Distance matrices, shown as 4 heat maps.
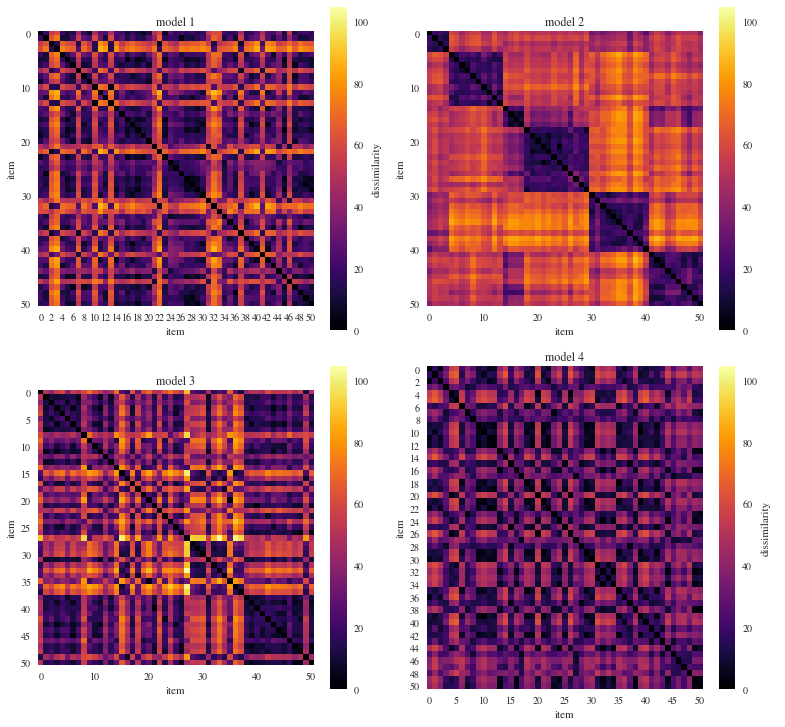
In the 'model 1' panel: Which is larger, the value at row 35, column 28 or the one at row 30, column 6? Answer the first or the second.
the first
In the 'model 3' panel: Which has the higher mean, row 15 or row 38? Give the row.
15
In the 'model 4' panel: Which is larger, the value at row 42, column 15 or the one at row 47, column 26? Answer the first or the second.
the second
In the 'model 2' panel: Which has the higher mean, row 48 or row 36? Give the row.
36
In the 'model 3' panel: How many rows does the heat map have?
51
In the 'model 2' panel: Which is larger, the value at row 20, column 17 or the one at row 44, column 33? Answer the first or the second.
the second
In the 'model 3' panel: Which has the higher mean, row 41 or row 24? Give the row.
24
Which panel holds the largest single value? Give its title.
model 3
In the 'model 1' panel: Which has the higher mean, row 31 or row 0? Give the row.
31
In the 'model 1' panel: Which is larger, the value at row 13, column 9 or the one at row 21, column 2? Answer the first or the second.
the second
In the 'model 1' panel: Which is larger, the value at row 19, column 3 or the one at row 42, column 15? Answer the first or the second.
the first
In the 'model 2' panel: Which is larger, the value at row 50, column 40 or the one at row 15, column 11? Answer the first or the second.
the second
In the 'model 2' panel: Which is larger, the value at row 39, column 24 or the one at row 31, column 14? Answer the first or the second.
the first
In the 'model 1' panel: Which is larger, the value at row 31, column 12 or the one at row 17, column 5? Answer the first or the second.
the first
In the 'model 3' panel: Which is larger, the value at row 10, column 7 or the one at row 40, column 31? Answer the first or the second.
the first
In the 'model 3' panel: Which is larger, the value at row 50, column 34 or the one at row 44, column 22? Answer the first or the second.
the second
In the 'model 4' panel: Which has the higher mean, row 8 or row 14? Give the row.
14
